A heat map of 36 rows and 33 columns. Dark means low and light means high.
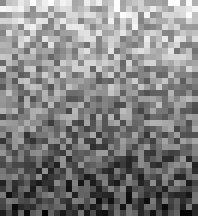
Grain: fine. Slope: up to the top. Odd rows or columns: none. Average level on the scale: 50%. Stripes: none.
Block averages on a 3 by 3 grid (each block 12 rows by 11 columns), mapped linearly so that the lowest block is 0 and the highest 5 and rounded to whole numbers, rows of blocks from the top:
555 | 322 | 000
